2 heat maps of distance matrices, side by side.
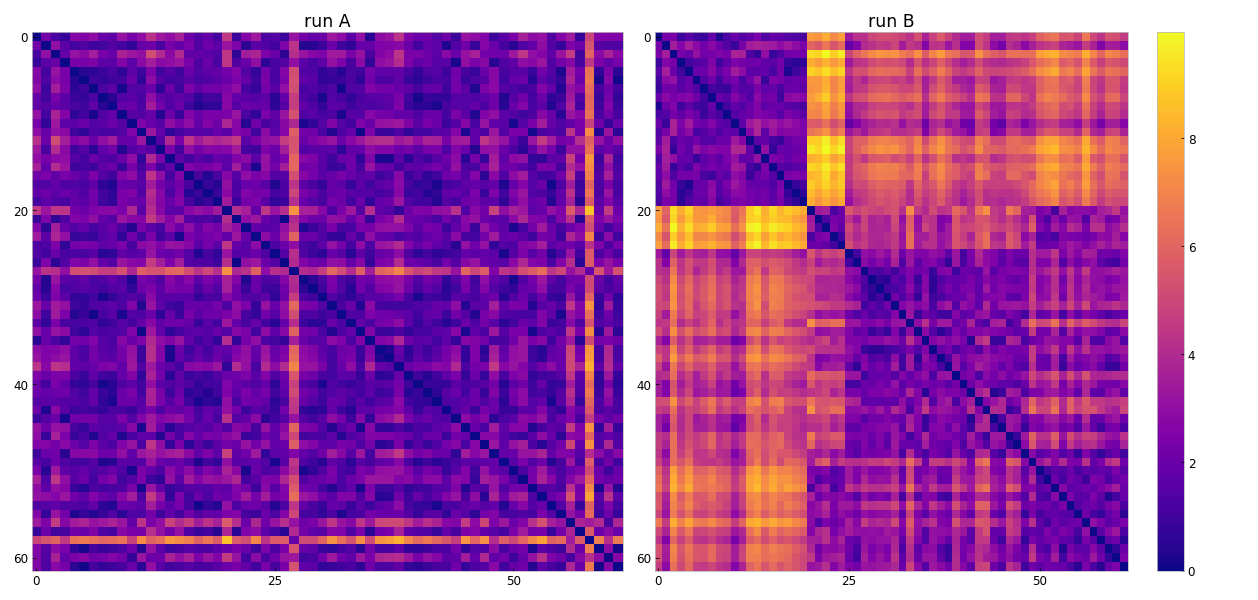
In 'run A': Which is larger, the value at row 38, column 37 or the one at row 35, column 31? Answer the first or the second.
the second
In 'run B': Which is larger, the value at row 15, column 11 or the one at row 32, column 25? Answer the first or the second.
the first
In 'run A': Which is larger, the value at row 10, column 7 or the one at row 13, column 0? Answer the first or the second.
the second
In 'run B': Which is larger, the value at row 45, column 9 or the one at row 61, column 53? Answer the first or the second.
the first
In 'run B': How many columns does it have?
62
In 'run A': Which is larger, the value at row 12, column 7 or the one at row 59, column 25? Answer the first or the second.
the first
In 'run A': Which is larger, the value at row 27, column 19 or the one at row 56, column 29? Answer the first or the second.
the first
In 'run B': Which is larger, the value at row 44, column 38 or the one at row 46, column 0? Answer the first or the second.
the second
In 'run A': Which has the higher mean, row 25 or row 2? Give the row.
2
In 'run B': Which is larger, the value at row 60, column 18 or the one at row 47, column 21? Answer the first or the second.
the first
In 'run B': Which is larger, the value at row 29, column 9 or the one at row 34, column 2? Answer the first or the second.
the second
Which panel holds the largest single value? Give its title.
run B
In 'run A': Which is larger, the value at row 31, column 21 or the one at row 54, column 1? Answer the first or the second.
the first
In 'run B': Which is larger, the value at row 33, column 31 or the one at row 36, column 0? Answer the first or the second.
the second
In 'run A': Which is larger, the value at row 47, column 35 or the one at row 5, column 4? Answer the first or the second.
the first
